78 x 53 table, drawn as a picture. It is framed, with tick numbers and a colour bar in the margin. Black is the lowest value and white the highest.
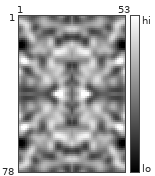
Lone odd cells: none. Mirror symmetry: left to right and top to bottom. Grain: blotchy. Slope: none. Seam: none. Ninth with the highest average: centre.
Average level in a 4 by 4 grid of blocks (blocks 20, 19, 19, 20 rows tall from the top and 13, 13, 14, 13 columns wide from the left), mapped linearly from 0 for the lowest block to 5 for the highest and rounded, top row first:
0220 | 1541 | 1541 | 0220
